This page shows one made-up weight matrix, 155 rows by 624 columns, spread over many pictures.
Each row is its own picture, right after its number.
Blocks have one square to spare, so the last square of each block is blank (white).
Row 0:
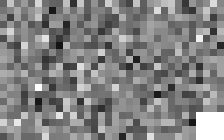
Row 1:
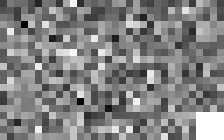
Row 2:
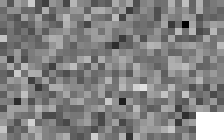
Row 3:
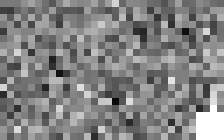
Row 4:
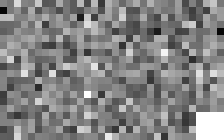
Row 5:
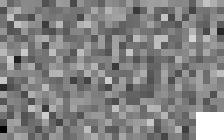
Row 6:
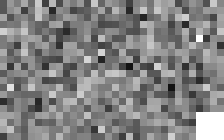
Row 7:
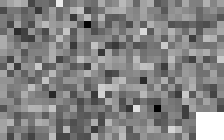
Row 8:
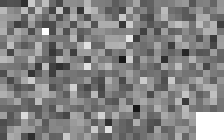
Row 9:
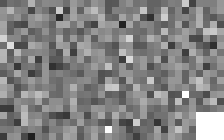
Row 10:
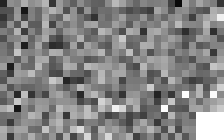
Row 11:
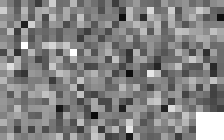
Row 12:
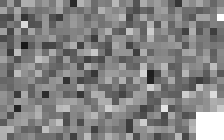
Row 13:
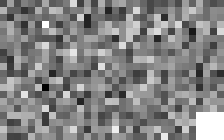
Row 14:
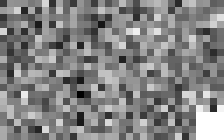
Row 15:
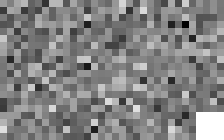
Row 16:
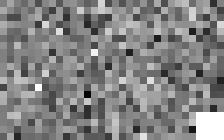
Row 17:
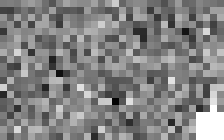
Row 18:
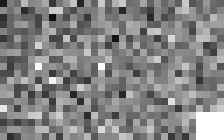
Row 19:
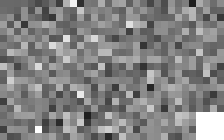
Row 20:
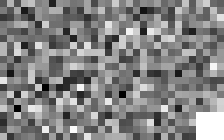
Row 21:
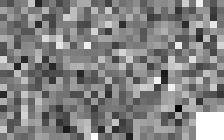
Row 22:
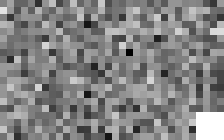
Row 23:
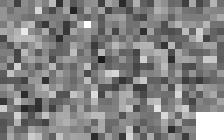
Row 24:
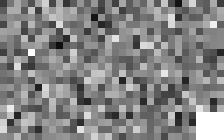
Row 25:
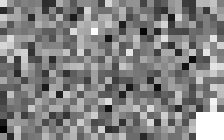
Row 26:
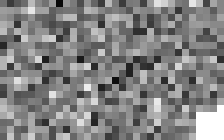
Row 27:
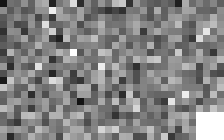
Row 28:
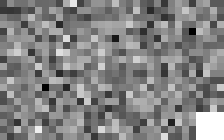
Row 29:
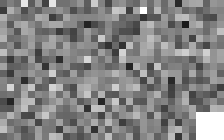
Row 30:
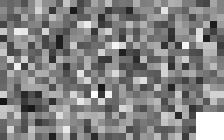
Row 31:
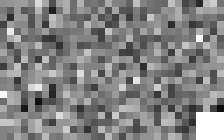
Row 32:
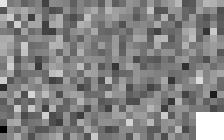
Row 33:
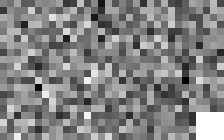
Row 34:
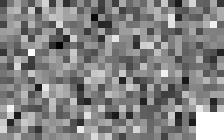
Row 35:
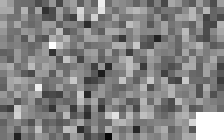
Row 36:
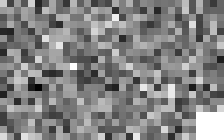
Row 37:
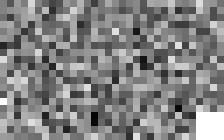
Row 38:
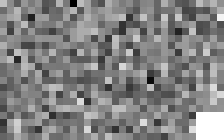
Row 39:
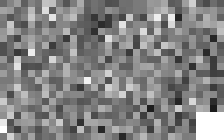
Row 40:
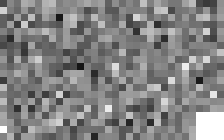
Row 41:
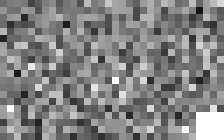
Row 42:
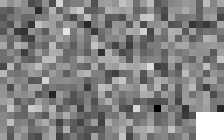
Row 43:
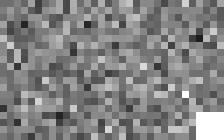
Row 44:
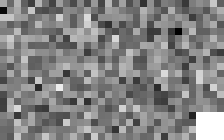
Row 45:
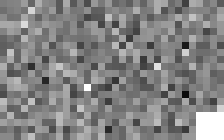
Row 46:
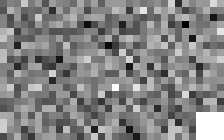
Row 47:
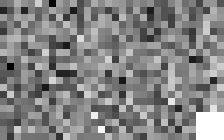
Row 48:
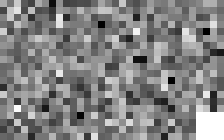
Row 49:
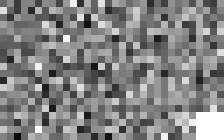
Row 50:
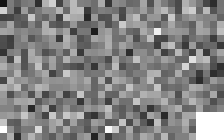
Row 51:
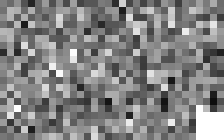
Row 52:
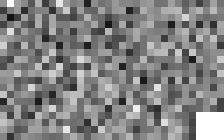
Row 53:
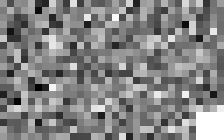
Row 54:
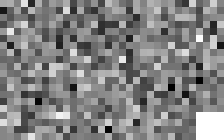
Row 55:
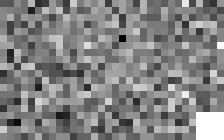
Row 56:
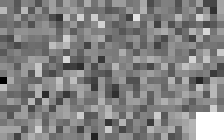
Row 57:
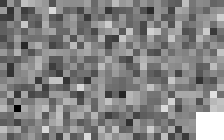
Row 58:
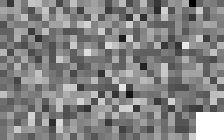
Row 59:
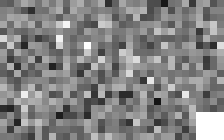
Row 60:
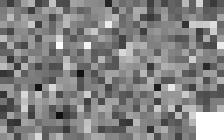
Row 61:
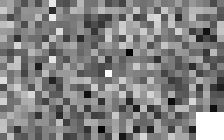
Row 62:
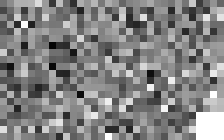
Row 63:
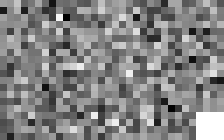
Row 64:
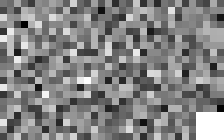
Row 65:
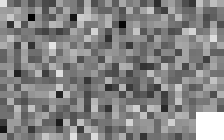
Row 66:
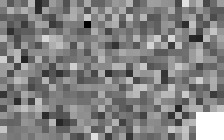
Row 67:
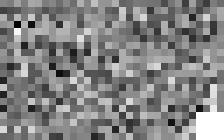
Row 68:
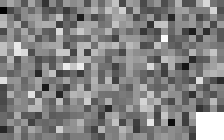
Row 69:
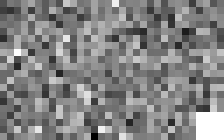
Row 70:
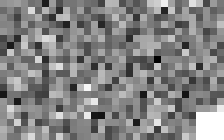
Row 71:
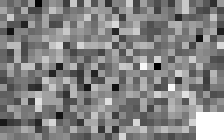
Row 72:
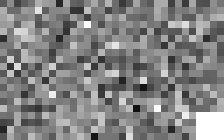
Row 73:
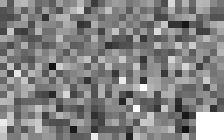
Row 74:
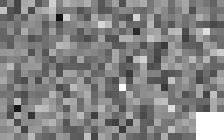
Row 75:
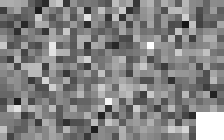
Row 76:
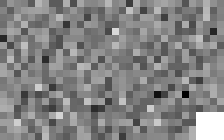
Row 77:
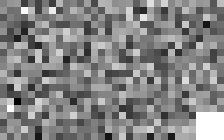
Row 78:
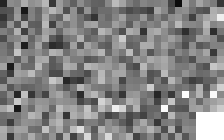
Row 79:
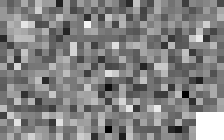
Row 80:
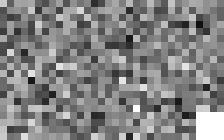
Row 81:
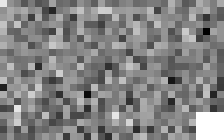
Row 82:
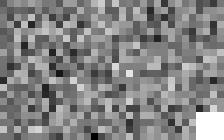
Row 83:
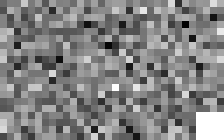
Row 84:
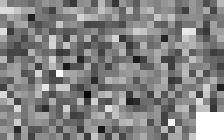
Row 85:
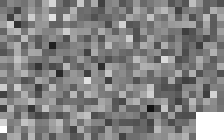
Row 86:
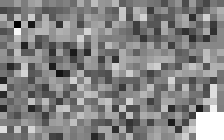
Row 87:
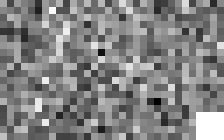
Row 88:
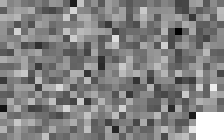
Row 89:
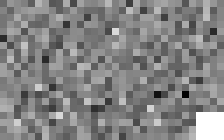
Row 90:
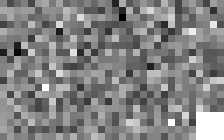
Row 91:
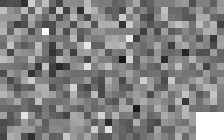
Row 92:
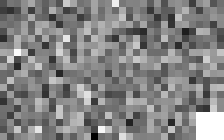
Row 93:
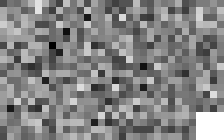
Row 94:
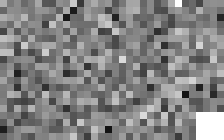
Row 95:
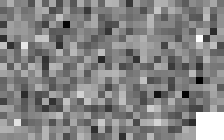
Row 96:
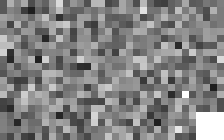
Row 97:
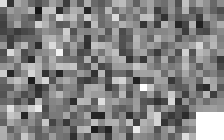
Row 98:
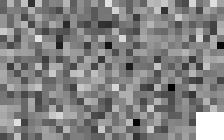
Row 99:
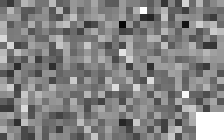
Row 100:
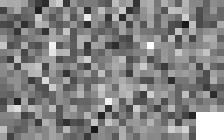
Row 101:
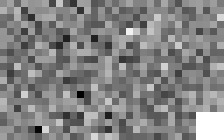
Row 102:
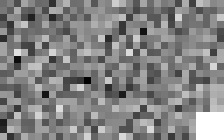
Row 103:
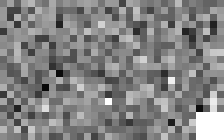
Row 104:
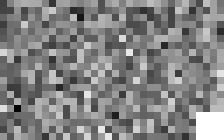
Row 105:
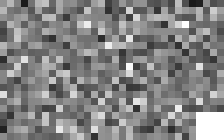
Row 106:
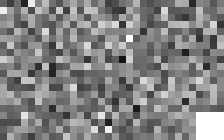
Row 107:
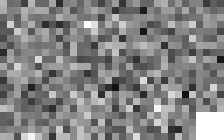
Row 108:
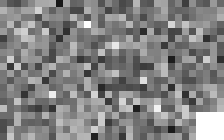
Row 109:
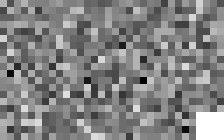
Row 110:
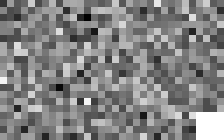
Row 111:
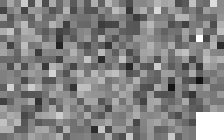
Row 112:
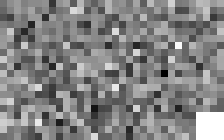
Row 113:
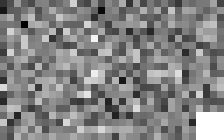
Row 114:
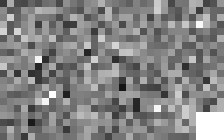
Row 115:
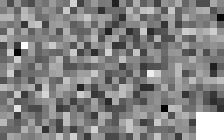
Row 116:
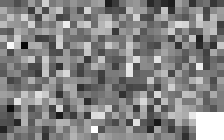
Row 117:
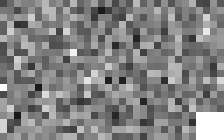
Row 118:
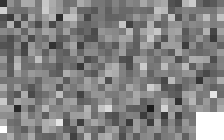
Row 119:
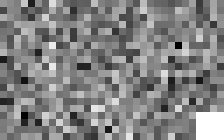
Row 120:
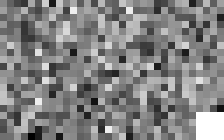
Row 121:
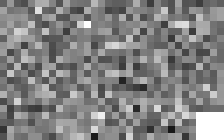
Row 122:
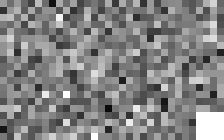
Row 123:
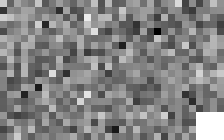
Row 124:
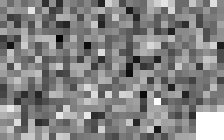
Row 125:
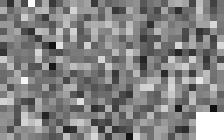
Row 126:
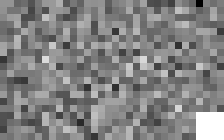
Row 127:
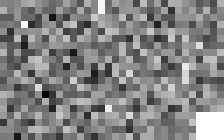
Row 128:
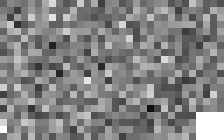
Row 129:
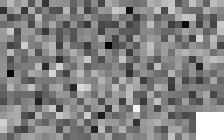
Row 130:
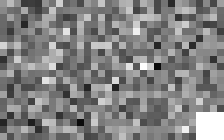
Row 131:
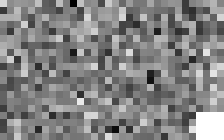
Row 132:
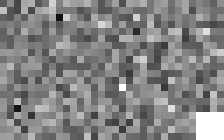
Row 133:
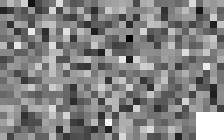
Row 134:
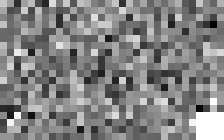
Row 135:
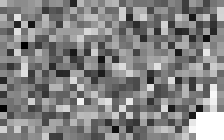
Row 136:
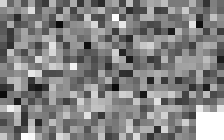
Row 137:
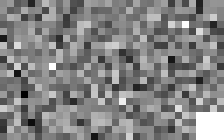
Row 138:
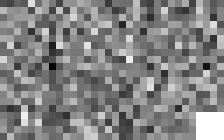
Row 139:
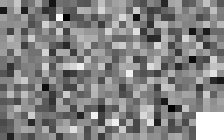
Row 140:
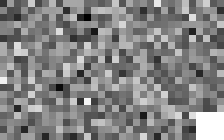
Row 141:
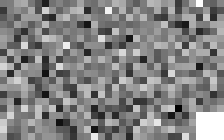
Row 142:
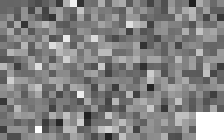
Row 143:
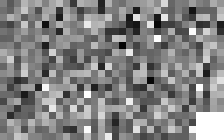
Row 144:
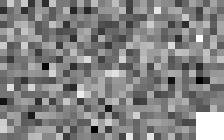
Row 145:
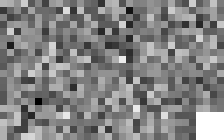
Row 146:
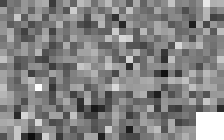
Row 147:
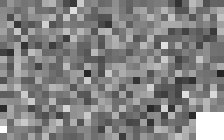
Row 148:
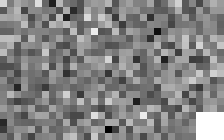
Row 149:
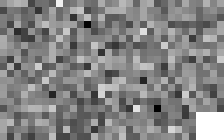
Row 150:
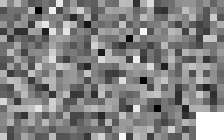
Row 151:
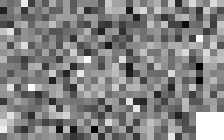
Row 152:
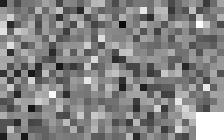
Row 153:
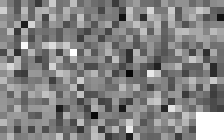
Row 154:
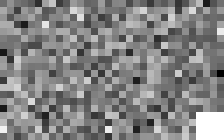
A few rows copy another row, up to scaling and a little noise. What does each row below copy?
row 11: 153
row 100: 75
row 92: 69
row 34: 24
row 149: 7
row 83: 46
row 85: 128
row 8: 91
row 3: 17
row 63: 139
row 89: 76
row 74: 132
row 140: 110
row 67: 86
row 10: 78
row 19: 142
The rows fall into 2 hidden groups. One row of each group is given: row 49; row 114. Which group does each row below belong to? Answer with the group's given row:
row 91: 114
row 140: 49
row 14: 49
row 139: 49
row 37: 114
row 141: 114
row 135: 49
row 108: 114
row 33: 49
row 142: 49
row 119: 114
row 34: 49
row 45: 114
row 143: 49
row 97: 114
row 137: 114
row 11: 49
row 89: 114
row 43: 114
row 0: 114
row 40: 49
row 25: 49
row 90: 49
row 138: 114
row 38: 49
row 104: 49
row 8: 114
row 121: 114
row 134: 49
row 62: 49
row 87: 114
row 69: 49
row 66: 114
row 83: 114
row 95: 114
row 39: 49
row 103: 49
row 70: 114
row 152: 114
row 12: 49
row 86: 49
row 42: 114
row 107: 114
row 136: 114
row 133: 114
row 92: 49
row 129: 114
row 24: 49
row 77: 114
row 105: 114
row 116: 114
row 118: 49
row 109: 114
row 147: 49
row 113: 49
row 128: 49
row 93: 114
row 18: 49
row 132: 49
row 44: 49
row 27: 49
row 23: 114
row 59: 114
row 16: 49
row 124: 114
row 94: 49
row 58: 114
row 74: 49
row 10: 49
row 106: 114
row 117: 49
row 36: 114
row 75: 114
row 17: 49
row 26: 114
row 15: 114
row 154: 49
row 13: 49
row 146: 114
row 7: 114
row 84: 49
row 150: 114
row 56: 49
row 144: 114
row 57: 49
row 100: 114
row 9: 114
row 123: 49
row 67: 49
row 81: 49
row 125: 114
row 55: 114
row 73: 114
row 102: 49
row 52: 114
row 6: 114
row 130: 114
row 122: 49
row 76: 114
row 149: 114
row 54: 114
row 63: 49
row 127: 49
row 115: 49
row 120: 114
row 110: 49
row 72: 114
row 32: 49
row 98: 114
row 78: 49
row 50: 49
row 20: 49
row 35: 49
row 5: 49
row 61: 49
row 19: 49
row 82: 49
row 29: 114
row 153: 49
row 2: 114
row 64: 49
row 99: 114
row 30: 114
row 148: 49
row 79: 114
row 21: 114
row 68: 49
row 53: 114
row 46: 114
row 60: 114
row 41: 114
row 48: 49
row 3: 49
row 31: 114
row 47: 49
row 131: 49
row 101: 49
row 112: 114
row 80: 114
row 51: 49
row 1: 49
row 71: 114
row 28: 49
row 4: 49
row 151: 114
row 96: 114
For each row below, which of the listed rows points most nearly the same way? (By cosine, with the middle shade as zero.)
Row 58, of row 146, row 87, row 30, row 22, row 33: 30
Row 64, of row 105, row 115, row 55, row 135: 115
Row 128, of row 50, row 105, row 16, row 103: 103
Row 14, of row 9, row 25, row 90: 90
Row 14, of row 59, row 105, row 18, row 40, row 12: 12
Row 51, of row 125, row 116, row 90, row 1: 90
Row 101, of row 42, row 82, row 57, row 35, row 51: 57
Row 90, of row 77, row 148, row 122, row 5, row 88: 122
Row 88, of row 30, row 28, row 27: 30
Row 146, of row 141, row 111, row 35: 141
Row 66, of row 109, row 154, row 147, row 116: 109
